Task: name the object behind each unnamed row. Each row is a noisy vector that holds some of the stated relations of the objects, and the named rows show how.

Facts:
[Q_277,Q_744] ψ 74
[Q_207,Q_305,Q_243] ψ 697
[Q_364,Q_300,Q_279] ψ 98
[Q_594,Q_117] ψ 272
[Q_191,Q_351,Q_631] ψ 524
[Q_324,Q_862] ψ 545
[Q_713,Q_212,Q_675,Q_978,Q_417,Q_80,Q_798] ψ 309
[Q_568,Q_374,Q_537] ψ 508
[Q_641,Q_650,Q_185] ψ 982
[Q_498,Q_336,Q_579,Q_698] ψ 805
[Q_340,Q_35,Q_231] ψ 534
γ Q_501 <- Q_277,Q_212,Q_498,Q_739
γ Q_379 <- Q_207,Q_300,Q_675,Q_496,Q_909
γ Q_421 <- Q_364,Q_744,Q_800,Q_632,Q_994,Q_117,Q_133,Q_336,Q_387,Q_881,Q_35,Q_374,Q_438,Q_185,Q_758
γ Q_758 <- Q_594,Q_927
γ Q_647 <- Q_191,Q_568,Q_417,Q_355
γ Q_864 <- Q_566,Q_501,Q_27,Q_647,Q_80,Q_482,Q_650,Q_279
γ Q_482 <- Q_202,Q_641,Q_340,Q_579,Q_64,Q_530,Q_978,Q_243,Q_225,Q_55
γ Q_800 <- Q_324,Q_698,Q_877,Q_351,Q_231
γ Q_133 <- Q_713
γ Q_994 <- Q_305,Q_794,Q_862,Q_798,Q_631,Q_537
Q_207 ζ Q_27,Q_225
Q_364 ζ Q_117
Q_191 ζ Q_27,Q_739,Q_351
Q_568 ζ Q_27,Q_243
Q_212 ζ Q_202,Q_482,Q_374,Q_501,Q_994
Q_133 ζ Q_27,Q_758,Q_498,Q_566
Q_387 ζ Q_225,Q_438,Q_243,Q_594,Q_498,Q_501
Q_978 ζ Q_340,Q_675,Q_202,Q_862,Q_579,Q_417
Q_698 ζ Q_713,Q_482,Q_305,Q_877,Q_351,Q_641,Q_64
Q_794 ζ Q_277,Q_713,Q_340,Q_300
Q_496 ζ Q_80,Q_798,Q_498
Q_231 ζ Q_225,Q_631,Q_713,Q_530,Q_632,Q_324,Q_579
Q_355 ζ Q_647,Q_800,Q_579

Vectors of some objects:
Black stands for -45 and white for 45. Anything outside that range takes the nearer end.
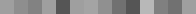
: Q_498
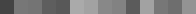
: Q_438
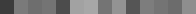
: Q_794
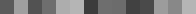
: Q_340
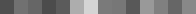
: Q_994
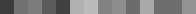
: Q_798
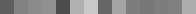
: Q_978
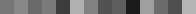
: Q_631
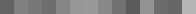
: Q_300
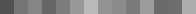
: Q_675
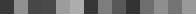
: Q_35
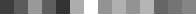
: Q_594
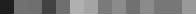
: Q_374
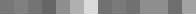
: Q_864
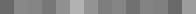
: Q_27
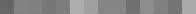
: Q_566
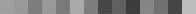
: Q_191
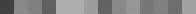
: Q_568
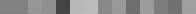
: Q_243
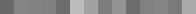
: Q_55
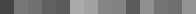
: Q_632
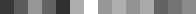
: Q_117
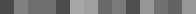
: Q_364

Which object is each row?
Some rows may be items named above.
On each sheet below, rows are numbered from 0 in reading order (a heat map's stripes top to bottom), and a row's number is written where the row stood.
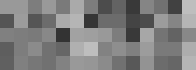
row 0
Q_191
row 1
Q_340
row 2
Q_336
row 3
Q_80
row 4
Q_300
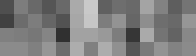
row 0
Q_133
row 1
Q_713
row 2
Q_336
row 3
Q_641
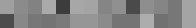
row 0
Q_579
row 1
Q_496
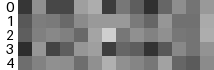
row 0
Q_35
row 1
Q_909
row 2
Q_212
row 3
Q_231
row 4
Q_207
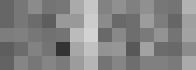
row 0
Q_417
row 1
Q_379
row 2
Q_482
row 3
Q_305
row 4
Q_355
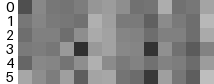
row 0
Q_496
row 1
Q_279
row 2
Q_739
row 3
Q_698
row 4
Q_27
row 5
Q_277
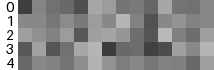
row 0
Q_387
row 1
Q_650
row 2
Q_498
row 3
Q_340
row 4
Q_27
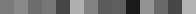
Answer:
Q_351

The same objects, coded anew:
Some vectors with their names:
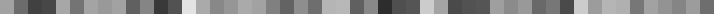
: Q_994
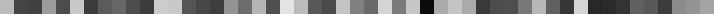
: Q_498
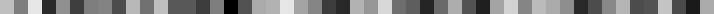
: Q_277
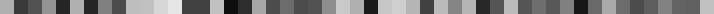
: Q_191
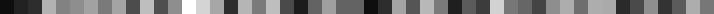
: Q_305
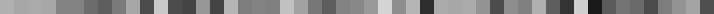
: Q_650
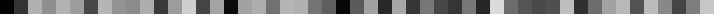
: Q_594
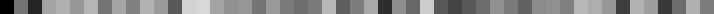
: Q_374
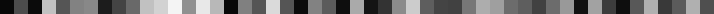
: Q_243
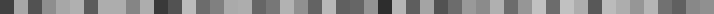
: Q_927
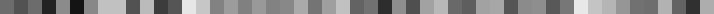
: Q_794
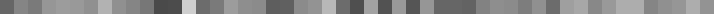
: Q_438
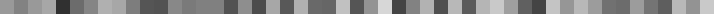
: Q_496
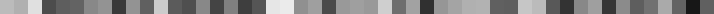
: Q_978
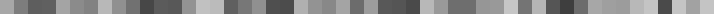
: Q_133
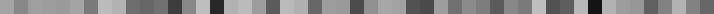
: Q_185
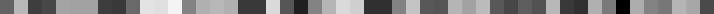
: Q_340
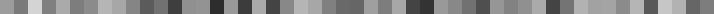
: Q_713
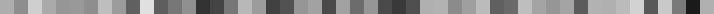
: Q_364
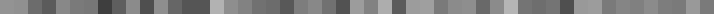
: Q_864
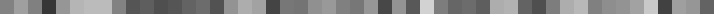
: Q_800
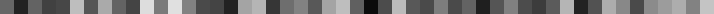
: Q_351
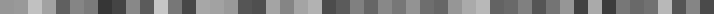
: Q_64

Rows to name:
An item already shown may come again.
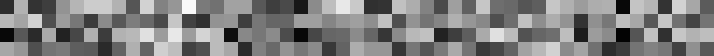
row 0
Q_231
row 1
Q_279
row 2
Q_207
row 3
Q_739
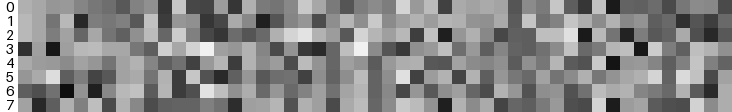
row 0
Q_650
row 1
Q_355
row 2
Q_212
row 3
Q_35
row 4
Q_185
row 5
Q_300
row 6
Q_794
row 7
Q_336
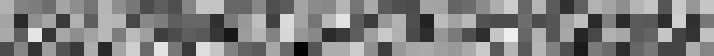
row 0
Q_133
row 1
Q_698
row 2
Q_744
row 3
Q_568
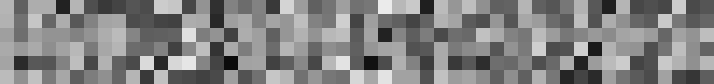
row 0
Q_579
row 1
Q_798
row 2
Q_387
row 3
Q_185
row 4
Q_631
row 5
Q_417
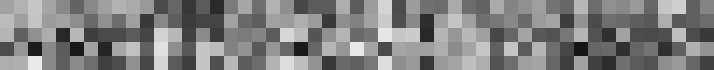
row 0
Q_675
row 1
Q_80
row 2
Q_579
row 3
Q_568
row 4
Q_641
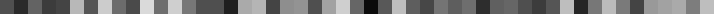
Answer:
Q_351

